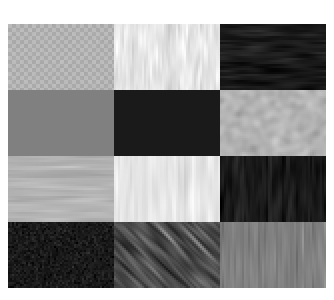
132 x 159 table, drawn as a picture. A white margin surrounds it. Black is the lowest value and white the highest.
It is made of 4 by 3 panels. Panel 1,1: high, checkered, faint in contrast. Panel 1,2: very high, streaked downward, faint in contrast. Panel 1,3: very low, streaked across, faint in contrast. Panel 2,1: middling, flat. Panel 2,2: very low, flat. Panel 2,3: high, blotchy, faint in contrast. Panel 3,1: high, streaked across, faint in contrast. Panel 3,2: very high, streaked downward, faint in contrast. Panel 3,3: very low, streaked downward, faint in contrast. Panel 4,1: very low, fine-grained, faint in contrast. Panel 4,2: low, slanting down to the right. Panel 4,3: middling, streaked downward, faint in contrast.
